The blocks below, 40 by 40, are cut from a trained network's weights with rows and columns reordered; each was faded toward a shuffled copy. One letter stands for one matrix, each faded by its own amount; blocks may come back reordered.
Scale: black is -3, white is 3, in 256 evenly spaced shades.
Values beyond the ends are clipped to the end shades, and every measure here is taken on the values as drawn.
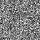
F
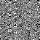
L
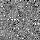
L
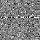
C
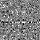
C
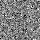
F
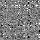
L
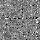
L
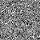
C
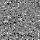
L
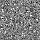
F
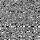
C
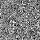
F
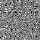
L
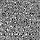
C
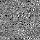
L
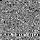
C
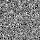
F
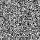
F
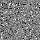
L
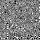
L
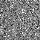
F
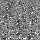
L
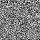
F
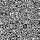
C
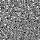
F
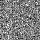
F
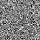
C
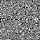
C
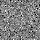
C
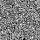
F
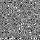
L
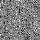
C
